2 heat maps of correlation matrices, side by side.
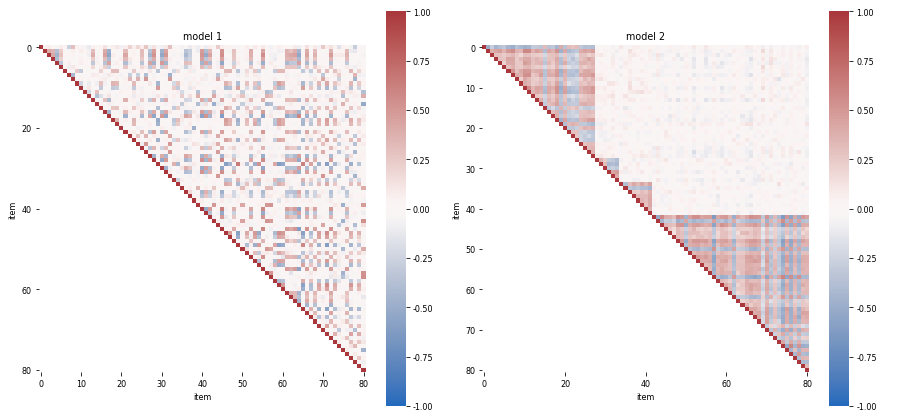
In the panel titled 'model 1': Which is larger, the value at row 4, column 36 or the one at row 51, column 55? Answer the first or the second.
the first
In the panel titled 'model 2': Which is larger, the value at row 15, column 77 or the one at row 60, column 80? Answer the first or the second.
the second
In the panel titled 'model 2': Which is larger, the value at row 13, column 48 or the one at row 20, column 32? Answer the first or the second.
the second
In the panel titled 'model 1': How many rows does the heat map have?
81
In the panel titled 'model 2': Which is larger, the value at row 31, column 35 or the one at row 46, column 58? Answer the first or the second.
the second
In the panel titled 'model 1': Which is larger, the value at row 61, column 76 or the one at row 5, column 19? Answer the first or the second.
the first
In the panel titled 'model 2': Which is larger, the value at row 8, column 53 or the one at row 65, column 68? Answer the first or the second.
the second
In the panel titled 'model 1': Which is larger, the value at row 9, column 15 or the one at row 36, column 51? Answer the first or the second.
the first
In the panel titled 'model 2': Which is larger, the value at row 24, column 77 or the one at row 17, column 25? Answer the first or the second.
the second
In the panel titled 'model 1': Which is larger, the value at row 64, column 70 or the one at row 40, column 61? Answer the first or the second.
the second
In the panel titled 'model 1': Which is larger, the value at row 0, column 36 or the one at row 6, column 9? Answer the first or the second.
the second
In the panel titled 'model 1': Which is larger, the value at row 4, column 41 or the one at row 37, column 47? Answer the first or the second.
the first
